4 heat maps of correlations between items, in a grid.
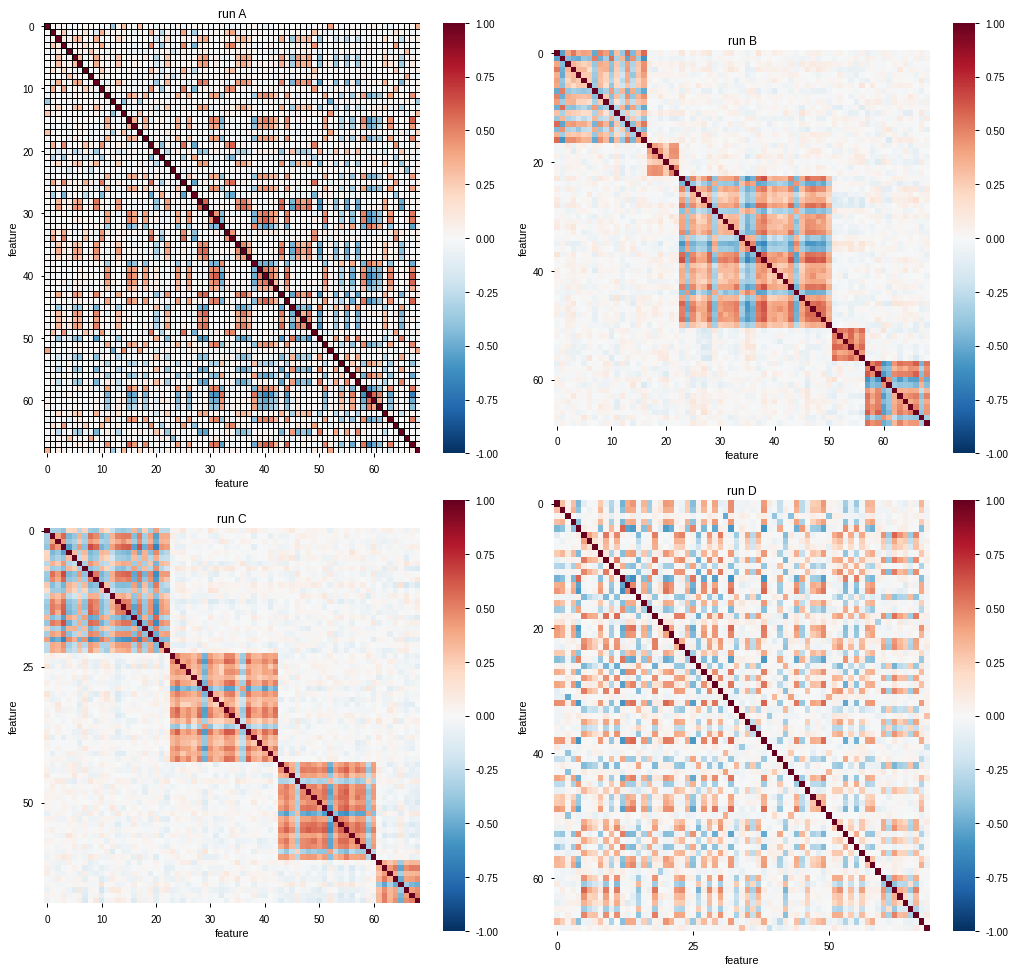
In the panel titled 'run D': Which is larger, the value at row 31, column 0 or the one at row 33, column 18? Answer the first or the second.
the first
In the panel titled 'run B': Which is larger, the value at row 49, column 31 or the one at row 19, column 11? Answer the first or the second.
the first
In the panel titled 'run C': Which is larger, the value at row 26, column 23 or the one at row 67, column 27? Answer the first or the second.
the first
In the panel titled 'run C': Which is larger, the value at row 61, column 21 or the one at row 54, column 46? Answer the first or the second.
the first
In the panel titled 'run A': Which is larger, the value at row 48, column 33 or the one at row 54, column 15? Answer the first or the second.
the first
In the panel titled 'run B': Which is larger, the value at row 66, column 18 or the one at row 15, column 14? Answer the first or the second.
the first
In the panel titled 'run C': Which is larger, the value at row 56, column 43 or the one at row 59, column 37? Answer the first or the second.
the first
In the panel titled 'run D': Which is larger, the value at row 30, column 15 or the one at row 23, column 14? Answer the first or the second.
the second
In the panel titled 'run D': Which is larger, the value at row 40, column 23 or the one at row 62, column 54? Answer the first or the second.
the second
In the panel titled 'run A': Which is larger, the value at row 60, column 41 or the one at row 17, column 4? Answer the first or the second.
the second
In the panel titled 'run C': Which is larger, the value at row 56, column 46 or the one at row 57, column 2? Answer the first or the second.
the second
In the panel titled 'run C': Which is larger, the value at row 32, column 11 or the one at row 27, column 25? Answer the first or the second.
the second
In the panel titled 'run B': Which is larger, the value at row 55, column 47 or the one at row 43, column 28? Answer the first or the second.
the second
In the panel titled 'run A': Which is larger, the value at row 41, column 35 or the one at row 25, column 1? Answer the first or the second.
the second
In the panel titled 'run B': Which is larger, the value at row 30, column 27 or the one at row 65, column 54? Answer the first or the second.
the first
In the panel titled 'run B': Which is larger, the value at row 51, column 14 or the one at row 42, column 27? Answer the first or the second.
the second
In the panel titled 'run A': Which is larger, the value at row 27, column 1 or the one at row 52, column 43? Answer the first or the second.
the second
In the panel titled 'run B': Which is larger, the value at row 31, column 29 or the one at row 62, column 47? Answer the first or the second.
the second
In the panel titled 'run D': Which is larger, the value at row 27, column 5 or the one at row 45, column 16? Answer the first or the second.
the first
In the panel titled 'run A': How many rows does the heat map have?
69
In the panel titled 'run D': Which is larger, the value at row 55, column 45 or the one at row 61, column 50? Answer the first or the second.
the first
